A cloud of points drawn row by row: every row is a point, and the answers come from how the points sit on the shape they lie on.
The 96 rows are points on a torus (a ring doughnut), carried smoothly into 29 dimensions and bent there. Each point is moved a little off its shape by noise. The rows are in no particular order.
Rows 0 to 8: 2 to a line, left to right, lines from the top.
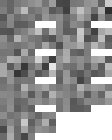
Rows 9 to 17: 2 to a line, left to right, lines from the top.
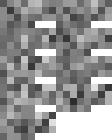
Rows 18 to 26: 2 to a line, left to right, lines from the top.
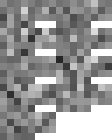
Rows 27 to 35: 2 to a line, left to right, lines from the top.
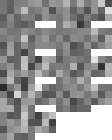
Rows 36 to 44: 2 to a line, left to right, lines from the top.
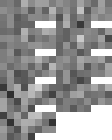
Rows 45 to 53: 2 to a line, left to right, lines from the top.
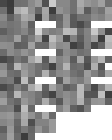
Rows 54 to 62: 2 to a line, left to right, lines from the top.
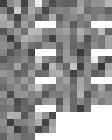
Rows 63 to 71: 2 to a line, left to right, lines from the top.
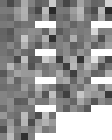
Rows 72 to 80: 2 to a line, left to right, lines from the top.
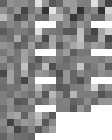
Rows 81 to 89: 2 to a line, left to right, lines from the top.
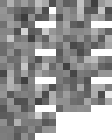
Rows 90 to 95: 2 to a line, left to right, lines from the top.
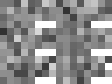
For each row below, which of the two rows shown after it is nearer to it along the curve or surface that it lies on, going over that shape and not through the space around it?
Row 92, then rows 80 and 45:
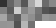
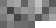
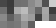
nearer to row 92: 45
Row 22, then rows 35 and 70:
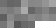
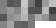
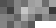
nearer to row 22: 70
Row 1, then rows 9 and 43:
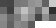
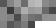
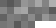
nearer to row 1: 9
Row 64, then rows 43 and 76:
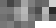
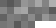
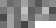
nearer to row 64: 76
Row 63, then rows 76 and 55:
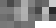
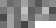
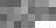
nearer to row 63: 76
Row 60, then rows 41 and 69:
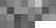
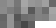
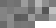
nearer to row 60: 69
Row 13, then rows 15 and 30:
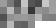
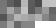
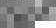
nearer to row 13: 15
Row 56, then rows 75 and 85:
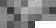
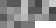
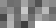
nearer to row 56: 85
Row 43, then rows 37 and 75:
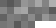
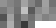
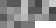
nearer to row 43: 37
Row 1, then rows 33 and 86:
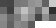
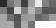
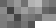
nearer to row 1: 86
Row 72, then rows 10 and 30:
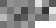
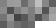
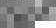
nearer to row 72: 30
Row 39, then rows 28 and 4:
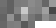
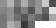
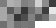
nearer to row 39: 28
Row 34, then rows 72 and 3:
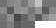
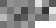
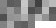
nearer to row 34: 72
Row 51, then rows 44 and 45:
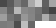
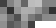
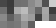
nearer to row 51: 45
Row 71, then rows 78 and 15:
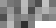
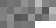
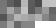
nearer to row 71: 15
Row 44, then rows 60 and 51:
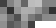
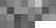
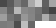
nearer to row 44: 60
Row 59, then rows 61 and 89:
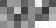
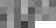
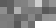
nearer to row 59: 89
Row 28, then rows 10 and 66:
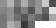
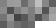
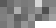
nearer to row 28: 10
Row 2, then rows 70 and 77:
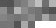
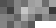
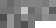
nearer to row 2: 77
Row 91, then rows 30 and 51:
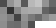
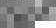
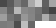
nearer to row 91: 30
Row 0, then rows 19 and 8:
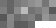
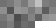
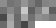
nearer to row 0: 8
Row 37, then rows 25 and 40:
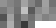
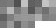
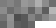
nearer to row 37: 40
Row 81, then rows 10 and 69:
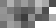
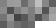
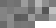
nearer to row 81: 10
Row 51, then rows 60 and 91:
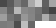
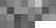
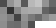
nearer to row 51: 60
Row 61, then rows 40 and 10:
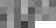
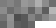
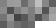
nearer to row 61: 40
